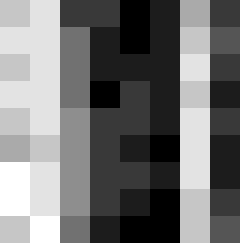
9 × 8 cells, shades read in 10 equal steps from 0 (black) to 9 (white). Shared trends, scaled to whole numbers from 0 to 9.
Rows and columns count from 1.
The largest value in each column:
9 9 5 2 2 1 8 3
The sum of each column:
68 72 38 13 9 6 66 17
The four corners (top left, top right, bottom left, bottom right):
7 2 7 3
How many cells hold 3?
2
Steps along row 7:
down down down same down up down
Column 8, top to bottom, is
2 3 2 1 2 1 1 2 3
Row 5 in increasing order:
1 2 2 2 5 7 8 8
